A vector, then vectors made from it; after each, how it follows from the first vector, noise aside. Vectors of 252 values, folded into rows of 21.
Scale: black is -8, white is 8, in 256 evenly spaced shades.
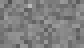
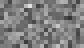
scaled up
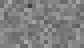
negated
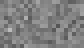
wrapped around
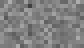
negated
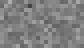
negated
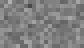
negated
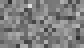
scaled up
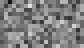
scaled up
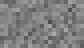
wrapped around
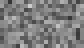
scaled up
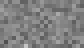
wrapped around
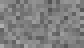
wrapped around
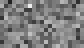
scaled up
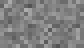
negated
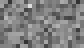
scaled up
